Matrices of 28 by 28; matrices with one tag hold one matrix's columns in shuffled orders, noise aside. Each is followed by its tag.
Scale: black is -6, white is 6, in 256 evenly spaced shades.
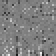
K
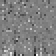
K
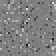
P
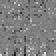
K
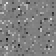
P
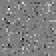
P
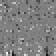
K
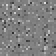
P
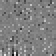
K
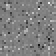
P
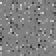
P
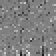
K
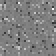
P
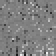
K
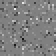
P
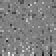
K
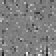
K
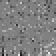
K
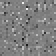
P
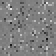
P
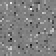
P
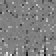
K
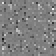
P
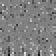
K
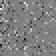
P
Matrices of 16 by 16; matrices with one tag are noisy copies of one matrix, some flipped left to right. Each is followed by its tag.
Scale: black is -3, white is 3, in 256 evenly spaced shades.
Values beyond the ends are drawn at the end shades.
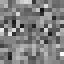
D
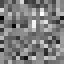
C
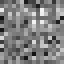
C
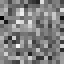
C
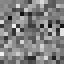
D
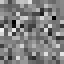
D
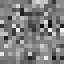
D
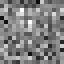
C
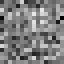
C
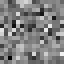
D
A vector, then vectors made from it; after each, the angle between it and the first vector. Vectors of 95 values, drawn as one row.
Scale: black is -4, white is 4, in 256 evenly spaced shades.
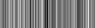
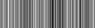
orthogonal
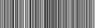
partly aligned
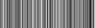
orthogonal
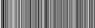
partly aligned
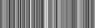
nearly opposite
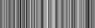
nearly opposite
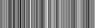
nearly opposite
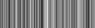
nearly opposite
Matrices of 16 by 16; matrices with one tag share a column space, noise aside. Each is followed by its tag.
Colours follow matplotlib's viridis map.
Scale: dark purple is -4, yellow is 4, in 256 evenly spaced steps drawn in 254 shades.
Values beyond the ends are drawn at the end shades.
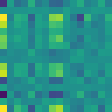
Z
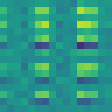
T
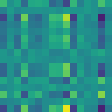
Z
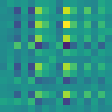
T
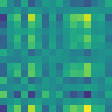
Z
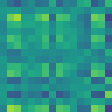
Z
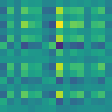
T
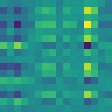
T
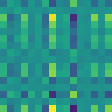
Z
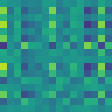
T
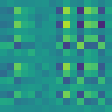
T
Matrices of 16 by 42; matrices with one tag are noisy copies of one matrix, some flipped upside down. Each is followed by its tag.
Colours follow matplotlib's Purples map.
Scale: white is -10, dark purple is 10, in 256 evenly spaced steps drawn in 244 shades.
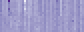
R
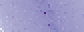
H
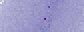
H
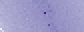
H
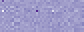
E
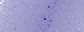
H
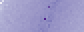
H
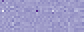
E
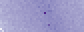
H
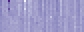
R
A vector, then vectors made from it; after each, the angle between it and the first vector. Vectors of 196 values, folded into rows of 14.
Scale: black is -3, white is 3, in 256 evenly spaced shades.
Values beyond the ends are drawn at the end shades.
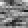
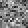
partly opposed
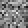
orthogonal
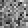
orthogonal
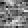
nearly opposite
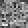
partly opposed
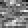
nearly opposite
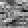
nearly parallel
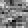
nearly parallel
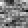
nearly parallel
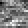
nearly opposite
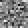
partly aligned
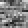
nearly parallel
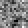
partly aligned
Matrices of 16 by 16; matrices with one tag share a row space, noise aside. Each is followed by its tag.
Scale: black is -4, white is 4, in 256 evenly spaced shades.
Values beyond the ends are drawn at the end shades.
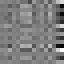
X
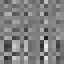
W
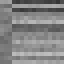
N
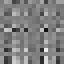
W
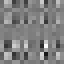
W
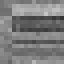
N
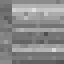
N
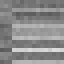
N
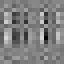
W
